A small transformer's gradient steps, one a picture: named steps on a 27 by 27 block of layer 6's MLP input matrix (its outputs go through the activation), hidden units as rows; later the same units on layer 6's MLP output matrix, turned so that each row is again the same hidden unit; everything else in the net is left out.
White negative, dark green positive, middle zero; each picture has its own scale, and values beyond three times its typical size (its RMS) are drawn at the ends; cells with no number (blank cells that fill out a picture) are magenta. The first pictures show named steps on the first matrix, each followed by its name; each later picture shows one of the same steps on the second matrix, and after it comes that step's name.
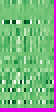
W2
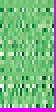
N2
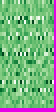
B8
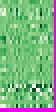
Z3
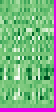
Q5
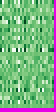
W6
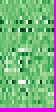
B8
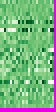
B8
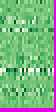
Q5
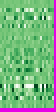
Z3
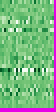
Q5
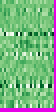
N2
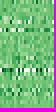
Q5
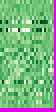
B8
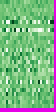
B8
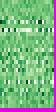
B8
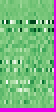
W2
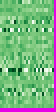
Q5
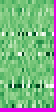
N2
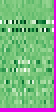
W2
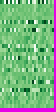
W6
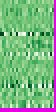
N2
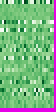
W6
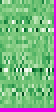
Q5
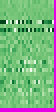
W2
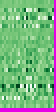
Z3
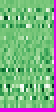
Z3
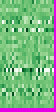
Q5
